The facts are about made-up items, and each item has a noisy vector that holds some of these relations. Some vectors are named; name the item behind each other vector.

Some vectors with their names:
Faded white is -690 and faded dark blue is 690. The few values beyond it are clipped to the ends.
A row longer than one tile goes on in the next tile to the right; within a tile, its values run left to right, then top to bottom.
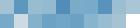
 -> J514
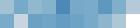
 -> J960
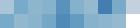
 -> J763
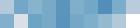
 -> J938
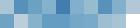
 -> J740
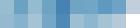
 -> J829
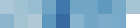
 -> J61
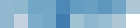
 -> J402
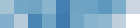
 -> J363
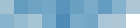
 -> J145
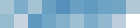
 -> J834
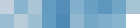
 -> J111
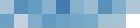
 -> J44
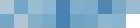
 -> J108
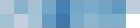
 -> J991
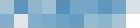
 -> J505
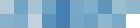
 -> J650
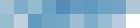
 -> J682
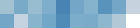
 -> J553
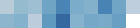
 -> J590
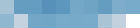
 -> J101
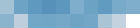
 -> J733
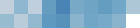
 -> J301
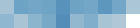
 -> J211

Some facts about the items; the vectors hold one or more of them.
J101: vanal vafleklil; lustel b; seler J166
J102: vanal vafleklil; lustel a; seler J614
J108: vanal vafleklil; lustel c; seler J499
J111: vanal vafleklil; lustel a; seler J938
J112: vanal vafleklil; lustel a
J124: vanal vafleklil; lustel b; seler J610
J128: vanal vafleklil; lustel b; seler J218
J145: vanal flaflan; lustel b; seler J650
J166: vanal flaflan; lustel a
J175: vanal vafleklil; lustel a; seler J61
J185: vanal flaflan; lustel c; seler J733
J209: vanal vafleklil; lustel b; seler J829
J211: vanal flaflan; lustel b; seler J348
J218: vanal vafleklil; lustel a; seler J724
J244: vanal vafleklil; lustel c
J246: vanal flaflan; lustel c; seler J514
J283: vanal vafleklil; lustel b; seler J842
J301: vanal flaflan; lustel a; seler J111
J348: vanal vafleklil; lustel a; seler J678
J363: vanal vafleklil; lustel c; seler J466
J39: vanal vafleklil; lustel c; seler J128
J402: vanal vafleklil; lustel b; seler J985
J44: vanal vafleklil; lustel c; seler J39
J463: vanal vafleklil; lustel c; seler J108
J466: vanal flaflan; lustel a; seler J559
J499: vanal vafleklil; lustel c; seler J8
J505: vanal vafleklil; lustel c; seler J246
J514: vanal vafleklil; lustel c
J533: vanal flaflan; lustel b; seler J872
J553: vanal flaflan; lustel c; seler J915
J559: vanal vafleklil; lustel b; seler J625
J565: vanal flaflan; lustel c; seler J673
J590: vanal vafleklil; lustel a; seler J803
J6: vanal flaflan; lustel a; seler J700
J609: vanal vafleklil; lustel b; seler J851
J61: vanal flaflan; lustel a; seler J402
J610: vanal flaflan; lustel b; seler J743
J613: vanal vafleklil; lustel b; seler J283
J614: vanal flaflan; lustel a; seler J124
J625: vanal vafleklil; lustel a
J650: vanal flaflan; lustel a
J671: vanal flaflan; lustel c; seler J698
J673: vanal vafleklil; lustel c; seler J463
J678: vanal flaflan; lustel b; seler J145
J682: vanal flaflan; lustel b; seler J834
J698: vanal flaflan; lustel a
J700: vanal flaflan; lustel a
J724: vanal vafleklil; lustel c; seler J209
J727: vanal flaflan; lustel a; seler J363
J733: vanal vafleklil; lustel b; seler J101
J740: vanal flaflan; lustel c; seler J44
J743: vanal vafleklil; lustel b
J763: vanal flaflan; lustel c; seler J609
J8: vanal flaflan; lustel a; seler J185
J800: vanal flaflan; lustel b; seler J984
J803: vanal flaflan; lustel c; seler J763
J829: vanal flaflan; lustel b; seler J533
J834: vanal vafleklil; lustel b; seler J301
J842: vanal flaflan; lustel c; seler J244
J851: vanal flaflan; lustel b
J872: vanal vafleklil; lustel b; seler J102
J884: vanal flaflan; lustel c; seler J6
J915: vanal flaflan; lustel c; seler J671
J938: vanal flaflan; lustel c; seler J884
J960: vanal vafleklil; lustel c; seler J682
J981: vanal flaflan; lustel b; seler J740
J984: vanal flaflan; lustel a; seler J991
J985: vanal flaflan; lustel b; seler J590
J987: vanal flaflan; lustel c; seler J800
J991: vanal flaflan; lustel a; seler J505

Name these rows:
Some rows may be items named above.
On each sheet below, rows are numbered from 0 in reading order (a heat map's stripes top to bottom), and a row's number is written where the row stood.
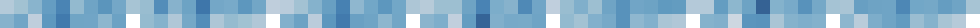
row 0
J8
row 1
J533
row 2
J8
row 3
J590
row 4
J209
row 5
J102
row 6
J981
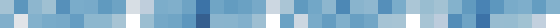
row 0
J505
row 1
J466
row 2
J39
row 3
J800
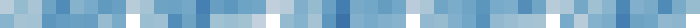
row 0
J218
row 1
J559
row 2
J727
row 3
J609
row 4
J108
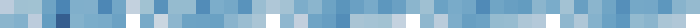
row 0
J590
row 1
J514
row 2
J283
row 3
J743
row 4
J851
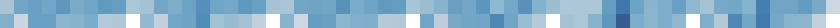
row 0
J128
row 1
J613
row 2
J128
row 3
J185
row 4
J984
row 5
J363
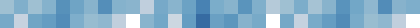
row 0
J842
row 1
J348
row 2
J842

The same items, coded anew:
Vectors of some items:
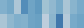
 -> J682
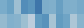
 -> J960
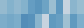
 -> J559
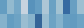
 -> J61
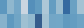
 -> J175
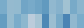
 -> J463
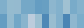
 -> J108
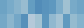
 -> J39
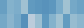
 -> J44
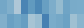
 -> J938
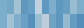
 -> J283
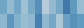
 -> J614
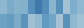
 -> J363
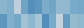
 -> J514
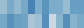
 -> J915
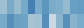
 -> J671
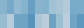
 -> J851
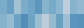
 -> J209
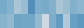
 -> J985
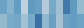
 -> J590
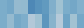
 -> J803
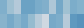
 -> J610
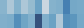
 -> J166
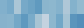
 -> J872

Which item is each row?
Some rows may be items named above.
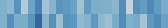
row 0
J466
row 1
J348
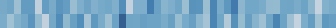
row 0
J613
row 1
J301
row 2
J244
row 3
J128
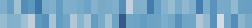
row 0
J960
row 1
J301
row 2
J553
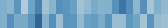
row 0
J466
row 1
J363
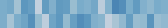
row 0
J283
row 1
J987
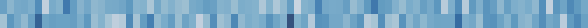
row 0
J111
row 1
J565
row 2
J499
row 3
J166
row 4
J724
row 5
J218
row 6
J650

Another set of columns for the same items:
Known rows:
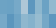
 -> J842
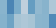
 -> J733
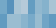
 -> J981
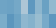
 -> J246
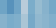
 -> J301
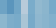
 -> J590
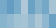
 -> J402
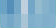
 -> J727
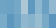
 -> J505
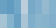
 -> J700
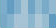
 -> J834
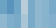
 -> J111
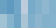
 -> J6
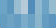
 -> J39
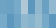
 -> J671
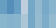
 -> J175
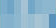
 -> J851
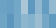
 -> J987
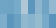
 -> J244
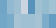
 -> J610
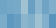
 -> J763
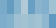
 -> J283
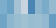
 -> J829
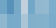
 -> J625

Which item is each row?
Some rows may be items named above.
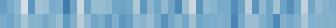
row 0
J614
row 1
J166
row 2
J514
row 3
J218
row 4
J185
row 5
J727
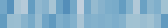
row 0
J981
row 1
J727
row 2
J800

